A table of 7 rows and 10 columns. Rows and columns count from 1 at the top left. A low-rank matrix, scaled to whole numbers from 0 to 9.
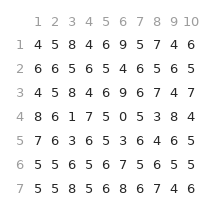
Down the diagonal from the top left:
4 6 8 7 5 7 6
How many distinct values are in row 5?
5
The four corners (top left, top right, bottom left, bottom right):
4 6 5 6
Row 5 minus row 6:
2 1 -3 1 -1 -4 1 -2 1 0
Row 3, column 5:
6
